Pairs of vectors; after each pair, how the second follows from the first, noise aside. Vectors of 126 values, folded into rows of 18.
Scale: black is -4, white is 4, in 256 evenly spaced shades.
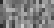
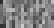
copied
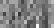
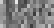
reversed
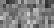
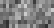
reversed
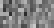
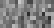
reversed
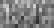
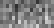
reversed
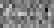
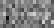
reversed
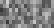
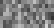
reversed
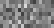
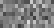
reversed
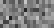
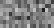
reversed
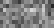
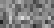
reversed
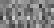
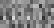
copied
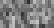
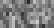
copied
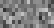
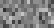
copied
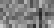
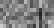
copied
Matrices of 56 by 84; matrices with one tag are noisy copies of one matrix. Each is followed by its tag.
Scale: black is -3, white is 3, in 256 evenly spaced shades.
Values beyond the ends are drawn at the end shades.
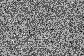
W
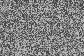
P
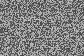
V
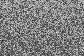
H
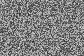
V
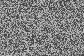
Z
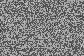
W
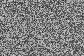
W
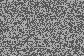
W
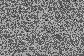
Z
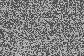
P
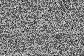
Z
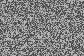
W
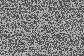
Z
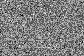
W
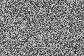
W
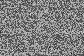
Z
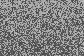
H
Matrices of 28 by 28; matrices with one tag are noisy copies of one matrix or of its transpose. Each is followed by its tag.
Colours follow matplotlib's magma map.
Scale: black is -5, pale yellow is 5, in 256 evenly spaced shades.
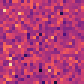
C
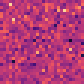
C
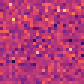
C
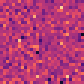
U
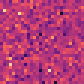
C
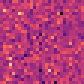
C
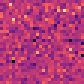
C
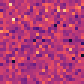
C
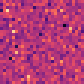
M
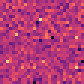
U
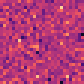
U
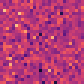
C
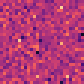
U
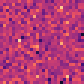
U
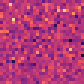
C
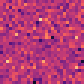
U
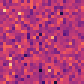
C
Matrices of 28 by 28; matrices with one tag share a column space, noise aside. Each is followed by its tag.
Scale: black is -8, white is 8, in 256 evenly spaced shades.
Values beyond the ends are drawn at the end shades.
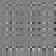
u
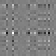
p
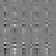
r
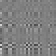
r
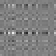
p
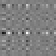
p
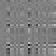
r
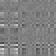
r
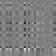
u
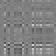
r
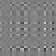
u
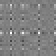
p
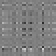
u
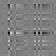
p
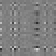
u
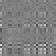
r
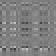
u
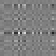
p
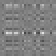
p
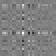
p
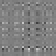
u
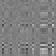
r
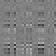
r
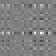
p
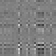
r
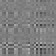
r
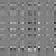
u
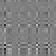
r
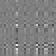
r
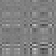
r
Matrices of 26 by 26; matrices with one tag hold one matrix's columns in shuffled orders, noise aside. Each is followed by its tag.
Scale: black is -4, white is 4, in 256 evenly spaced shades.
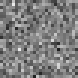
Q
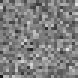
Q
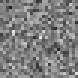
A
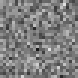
Q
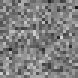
A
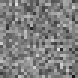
Q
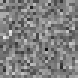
A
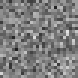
A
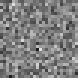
Q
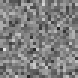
Q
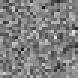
A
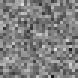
Q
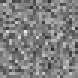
A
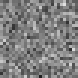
Q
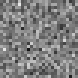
Q
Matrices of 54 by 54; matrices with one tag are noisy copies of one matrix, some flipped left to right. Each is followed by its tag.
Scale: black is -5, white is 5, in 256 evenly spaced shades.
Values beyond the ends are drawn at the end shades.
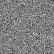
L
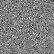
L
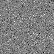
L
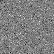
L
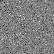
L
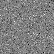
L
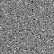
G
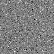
G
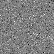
L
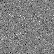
L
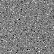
G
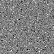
G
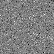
L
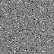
G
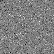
L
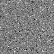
G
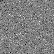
L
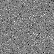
L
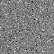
G
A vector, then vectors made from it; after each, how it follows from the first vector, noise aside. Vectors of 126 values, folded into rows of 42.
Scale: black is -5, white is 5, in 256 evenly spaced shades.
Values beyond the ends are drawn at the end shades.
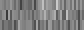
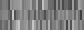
wrapped around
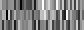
scaled up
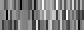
scaled up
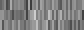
wrapped around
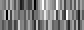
scaled up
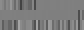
partly zeroed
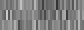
negated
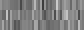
sign-scrambled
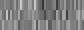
negated
